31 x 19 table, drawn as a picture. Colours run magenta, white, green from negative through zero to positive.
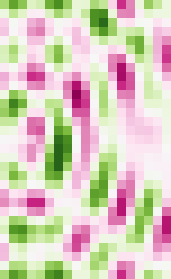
Rings spread out from the middle left. The middle right is the calmest part. Upright stripes repeat 4 times across the table.
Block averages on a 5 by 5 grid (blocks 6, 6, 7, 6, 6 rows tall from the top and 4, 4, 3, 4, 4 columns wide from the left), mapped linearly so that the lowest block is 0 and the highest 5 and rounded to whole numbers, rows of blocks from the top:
33333 / 22002 / 25032 / 23313 / 54122
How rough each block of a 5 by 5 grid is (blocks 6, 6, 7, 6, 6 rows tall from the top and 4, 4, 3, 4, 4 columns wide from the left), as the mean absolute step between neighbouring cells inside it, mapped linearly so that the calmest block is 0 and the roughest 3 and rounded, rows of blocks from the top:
22232
33221
23210
32232
22222
